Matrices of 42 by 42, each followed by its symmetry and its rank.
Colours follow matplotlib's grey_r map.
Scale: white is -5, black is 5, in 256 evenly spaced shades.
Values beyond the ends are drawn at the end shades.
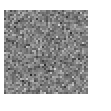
neither, full rank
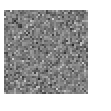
symmetric, full rank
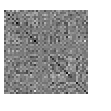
symmetric, rank five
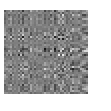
neither, rank three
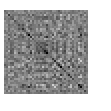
symmetric, rank five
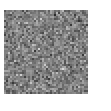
neither, full rank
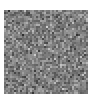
neither, full rank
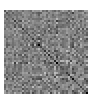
symmetric, rank five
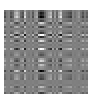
neither, rank one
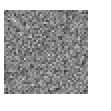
symmetric, full rank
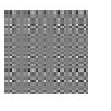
neither, rank one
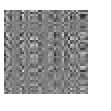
neither, rank three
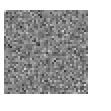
symmetric, full rank
